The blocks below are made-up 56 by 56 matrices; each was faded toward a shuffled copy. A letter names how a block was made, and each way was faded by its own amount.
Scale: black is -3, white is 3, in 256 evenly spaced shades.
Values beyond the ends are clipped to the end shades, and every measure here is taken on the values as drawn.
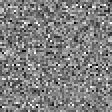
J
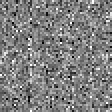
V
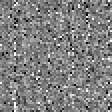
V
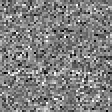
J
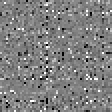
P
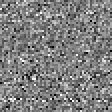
J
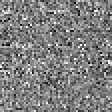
J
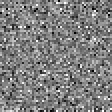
J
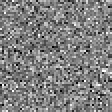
J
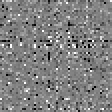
P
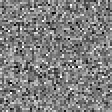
J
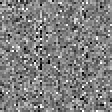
V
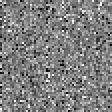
V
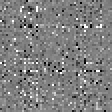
P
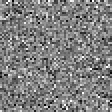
J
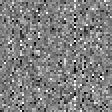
V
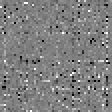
P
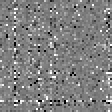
P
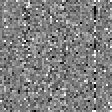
V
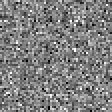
J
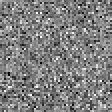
J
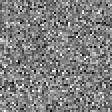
J
